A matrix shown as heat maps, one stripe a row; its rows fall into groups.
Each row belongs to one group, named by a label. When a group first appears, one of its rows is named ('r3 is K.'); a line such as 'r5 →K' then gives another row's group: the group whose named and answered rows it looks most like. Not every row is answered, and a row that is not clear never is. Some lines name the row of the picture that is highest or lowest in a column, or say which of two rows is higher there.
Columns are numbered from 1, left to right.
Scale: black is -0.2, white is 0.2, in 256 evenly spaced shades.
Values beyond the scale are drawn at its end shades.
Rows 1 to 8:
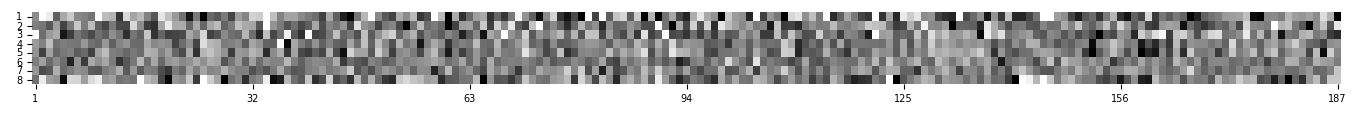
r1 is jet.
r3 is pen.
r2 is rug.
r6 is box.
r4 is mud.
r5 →mud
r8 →box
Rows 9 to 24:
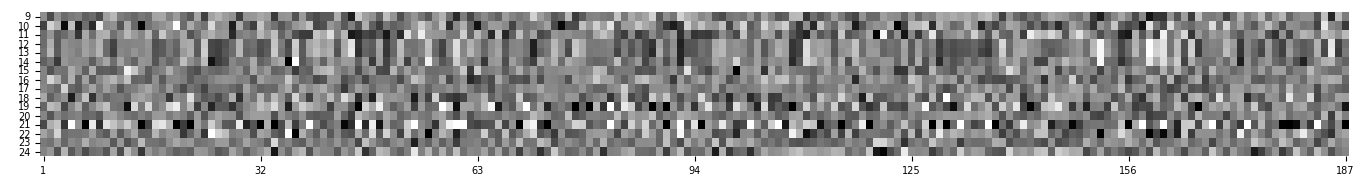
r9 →mud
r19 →jet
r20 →mud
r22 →mud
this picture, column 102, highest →21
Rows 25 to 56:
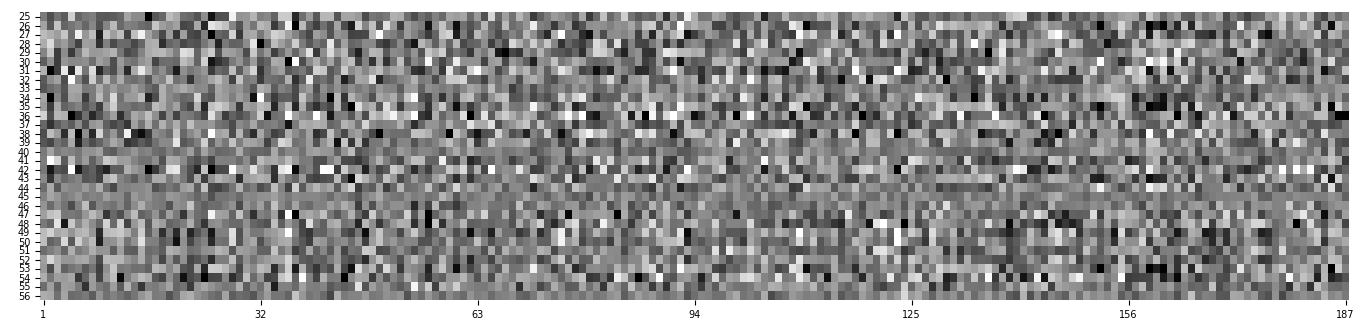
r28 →pen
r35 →mud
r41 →jet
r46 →rug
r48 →rug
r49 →jet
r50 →jet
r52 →jet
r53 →mud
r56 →box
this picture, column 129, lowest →30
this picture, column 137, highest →36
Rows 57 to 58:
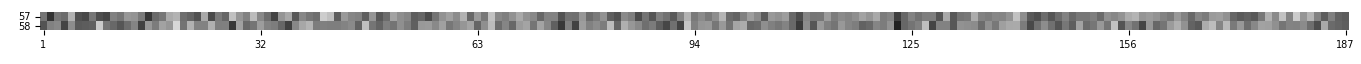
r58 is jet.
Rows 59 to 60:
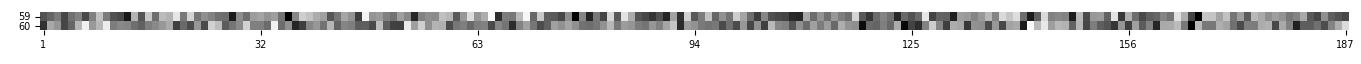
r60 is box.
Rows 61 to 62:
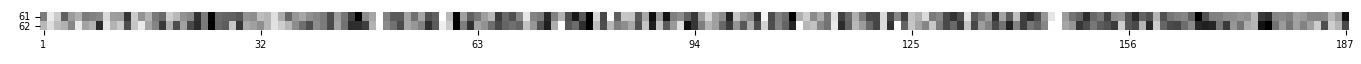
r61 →jet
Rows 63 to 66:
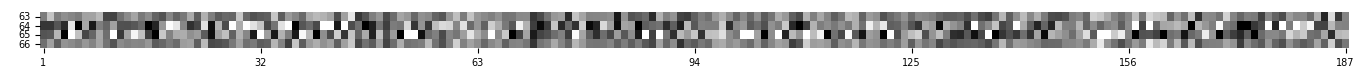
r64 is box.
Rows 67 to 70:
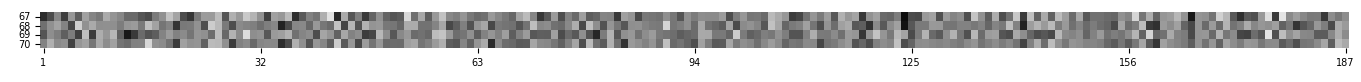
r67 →box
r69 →box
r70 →box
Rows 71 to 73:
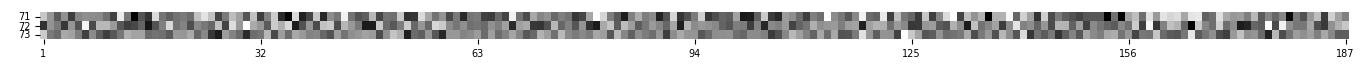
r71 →pen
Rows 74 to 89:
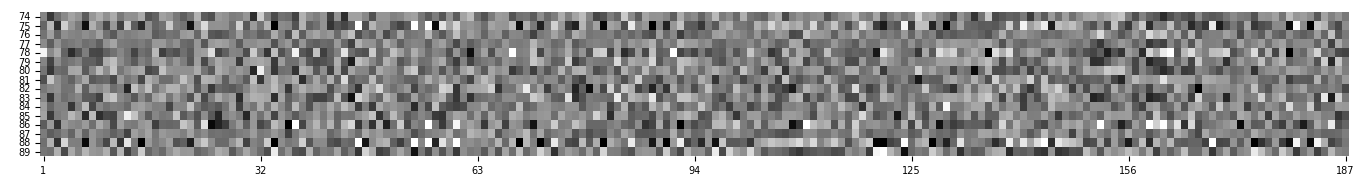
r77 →mud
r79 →mud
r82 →jet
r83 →mud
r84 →rug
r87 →jet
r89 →rug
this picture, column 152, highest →86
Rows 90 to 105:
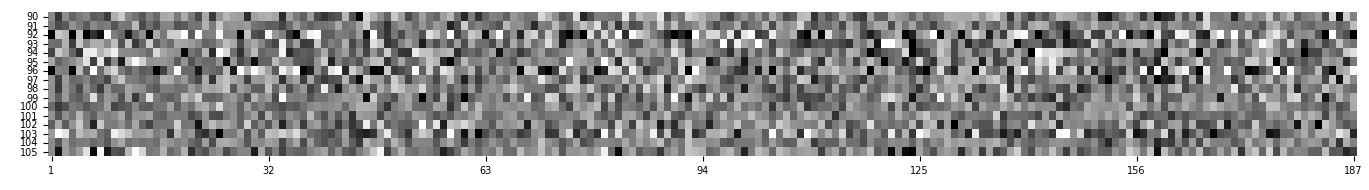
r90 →mud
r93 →rug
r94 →box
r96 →box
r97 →mud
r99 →rug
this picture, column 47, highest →92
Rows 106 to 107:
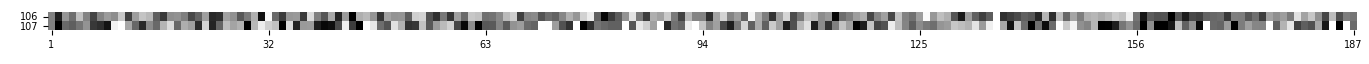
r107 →mud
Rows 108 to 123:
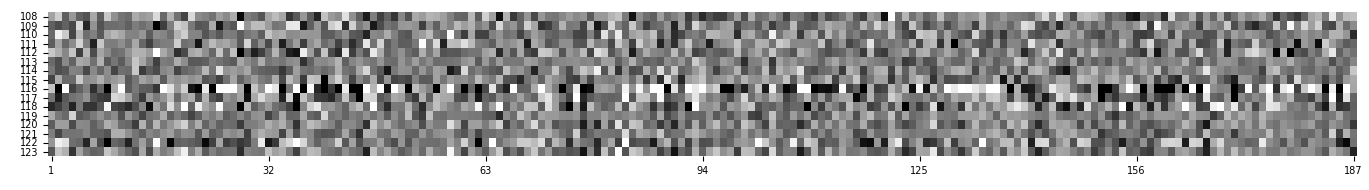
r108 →box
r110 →jet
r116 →mud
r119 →pen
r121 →mud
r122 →pen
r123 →jet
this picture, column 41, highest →109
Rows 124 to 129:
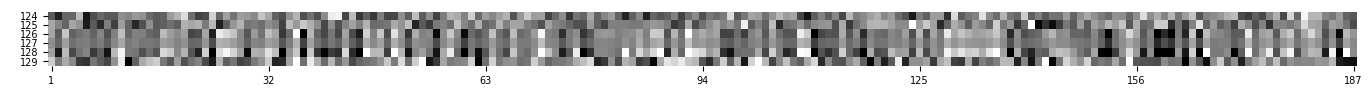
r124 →box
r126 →mud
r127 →mud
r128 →mud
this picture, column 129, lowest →124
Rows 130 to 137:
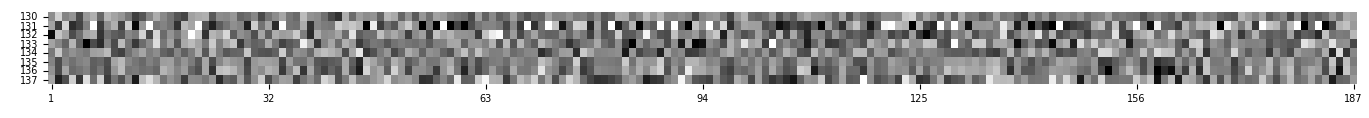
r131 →rug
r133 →box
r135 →mud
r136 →mud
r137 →jet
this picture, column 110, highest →134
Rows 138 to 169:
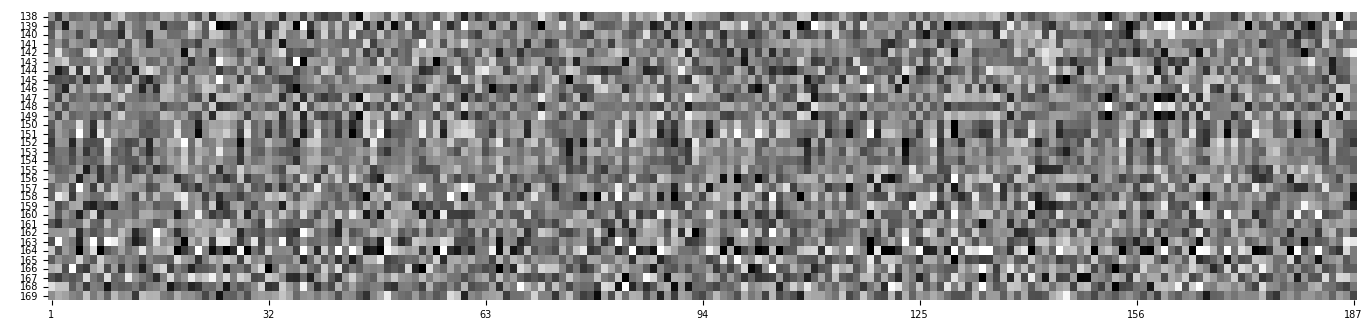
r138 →mud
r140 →pen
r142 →box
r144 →jet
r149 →mud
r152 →jet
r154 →jet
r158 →jet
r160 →rug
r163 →box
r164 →rug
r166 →pen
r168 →pen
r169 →jet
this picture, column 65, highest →152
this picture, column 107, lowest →144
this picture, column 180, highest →159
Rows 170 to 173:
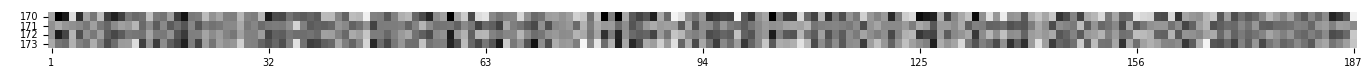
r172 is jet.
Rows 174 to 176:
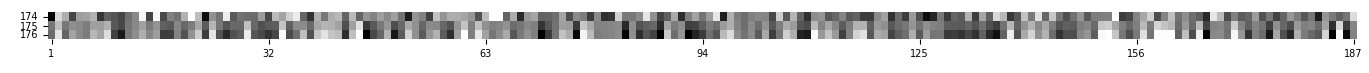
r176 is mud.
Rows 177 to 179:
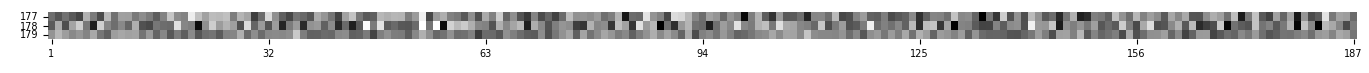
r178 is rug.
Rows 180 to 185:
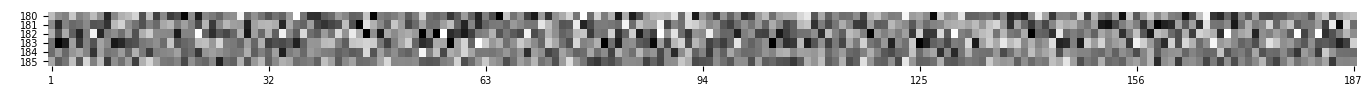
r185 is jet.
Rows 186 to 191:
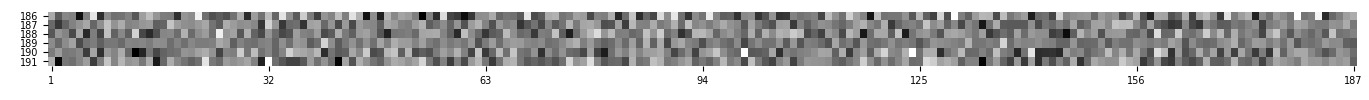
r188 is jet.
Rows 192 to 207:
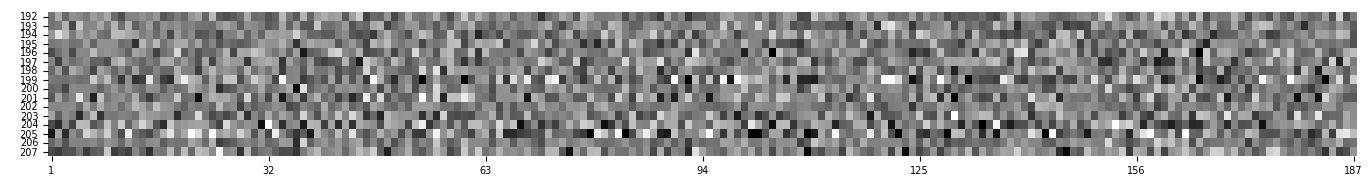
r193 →rug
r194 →jet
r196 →box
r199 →rug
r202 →box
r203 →rug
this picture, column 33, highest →205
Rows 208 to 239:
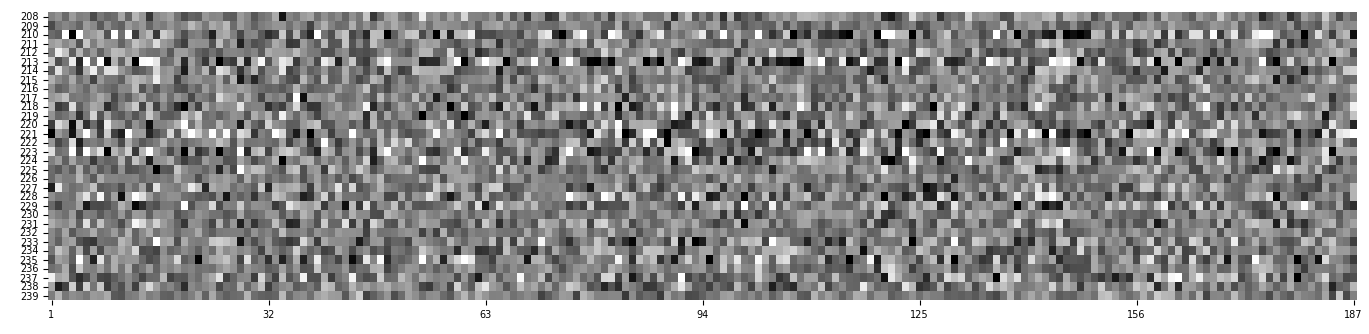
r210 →rug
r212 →jet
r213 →jet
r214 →box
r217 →mud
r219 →rug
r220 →jet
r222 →pen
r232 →rug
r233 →box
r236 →rug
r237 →pen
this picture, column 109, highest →223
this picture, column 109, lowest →221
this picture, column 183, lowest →219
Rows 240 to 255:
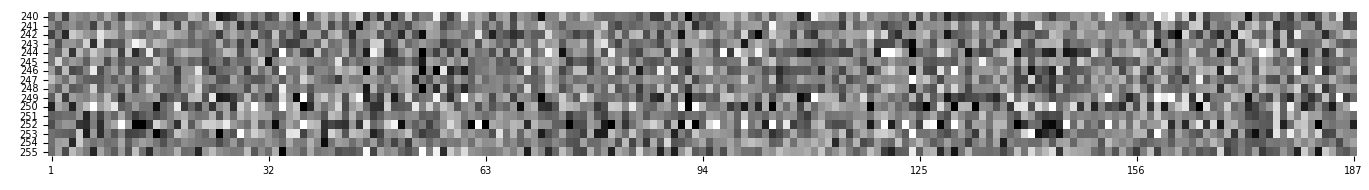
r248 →rug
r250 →box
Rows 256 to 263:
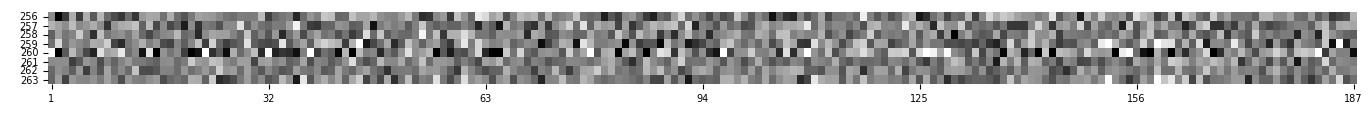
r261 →pen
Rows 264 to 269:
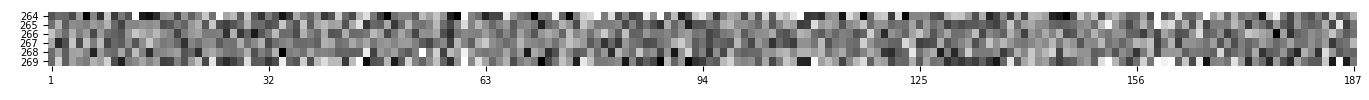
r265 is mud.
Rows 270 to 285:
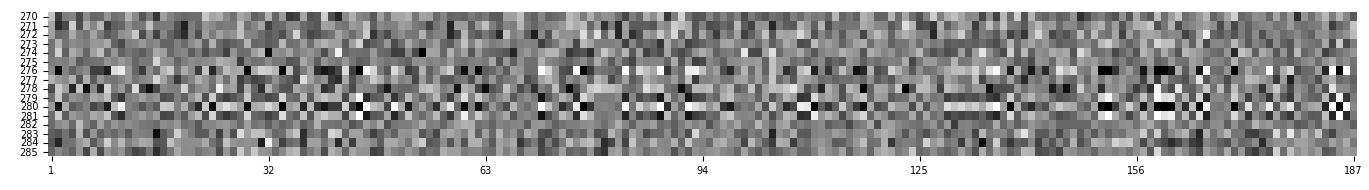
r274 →pen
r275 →box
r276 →mud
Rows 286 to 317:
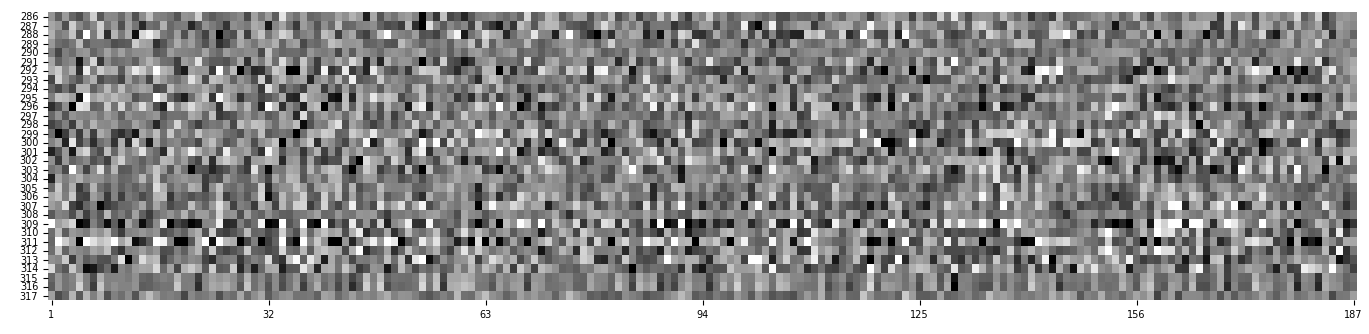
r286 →rug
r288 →jet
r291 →rug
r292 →box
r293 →pen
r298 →box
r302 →mud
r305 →pen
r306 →pen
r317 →jet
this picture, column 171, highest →303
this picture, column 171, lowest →307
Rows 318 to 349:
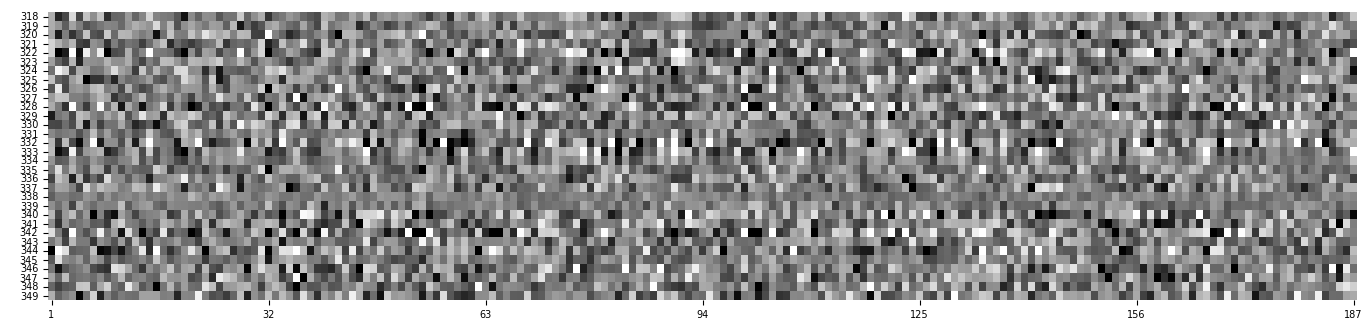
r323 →pen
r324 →jet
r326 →pen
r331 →rug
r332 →rug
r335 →pen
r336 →jet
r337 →box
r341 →mud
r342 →pen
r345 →pen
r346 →mud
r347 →mud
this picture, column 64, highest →344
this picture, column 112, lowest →322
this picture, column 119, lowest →337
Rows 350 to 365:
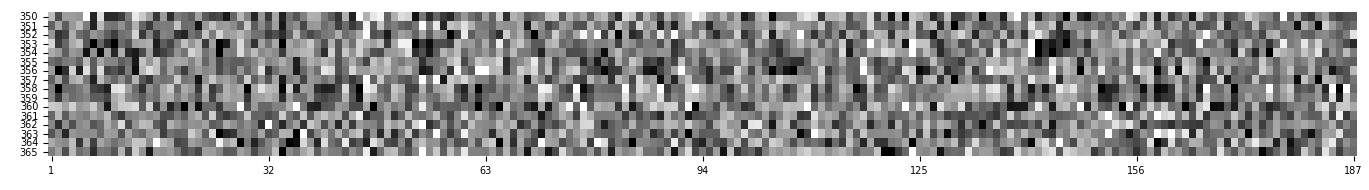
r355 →jet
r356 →jet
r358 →mud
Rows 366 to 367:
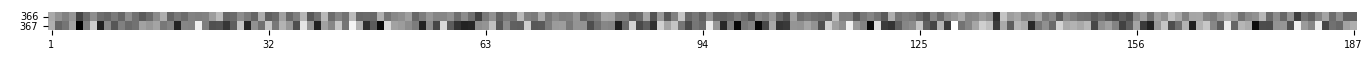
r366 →pen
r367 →rug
